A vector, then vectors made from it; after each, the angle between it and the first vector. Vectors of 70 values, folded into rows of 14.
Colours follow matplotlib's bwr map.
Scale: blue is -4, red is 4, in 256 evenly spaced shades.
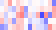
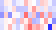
partly opposed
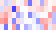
orthogonal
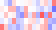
nearly opposite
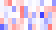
nearly parallel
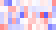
nearly opposite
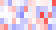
nearly opposite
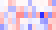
nearly parallel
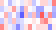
nearly opposite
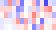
orthogonal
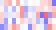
nearly parallel
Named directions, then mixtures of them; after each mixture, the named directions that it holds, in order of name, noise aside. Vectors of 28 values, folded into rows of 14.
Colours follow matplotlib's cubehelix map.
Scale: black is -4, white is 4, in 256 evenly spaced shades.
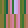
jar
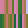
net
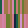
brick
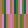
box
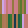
brick, net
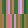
box, brick, net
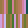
box, jar, net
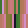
brick, net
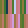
jar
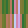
brick, jar, net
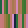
brick, jar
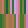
jar, net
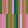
brick, jar, net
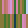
box, brick, net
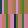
brick, jar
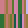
net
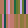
box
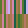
box, brick, net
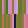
brick, jar, net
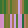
jar, net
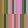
box, jar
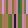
brick, net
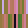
brick, net
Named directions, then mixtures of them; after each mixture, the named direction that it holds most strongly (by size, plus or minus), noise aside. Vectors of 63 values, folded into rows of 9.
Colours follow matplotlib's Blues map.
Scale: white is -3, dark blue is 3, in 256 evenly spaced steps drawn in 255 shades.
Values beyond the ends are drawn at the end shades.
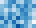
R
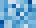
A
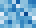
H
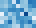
H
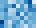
A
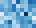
H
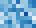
H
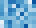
A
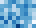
R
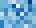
A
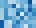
A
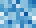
H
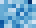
A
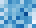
R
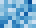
A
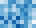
R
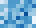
R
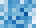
R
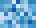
H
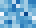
H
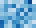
A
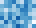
R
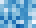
R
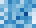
R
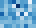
A
